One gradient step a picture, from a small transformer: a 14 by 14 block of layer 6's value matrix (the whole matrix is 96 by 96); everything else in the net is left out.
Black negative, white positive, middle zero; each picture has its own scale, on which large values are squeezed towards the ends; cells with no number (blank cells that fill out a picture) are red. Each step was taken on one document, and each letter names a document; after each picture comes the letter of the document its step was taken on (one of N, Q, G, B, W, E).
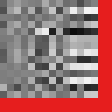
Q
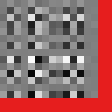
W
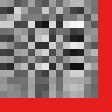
Q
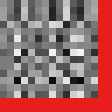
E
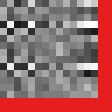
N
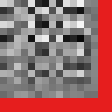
Q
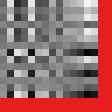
N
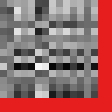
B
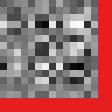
Q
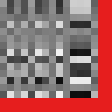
E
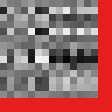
B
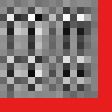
W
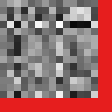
E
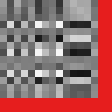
E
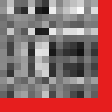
B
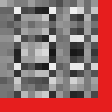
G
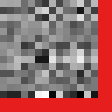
G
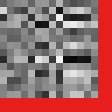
Q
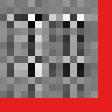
W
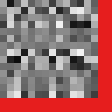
E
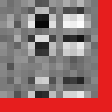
Q
